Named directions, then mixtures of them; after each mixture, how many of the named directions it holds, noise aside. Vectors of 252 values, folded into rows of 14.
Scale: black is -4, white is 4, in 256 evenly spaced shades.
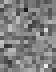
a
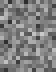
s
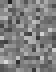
two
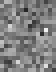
one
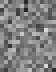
two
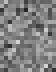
two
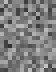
two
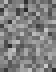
two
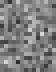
two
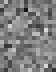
two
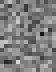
two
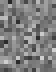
two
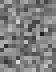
two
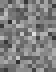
one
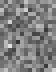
two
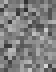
two
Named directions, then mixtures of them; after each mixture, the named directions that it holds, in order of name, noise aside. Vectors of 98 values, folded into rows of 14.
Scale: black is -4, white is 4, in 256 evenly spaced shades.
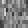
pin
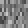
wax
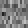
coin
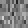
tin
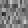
coin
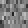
pin, tin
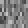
wax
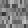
coin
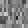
coin, wax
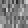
pin, tin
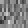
tin, wax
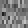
coin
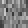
pin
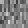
tin, wax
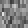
coin, wax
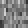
pin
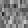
coin, wax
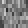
pin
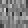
pin, wax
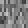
wax
